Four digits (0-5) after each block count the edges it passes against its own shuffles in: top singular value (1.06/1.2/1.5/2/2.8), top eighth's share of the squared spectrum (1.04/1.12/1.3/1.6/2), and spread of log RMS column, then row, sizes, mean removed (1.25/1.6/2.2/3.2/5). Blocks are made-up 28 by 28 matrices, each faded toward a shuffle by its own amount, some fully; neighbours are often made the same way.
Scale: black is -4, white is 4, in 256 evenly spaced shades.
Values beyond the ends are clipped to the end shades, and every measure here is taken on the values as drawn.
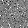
0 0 0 0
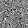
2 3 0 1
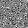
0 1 0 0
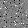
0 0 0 0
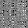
3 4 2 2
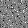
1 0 0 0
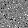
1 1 0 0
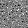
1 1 0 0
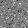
0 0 0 0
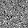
0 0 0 0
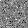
0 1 0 0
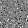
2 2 0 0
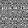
4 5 2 2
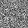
2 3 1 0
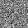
2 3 1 1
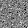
1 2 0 0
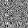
3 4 1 1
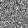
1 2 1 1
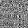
3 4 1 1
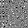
3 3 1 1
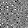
3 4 1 1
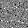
1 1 0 0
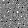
1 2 0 0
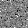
1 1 0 0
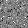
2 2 0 0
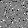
0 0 0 0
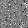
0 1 0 0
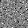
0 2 0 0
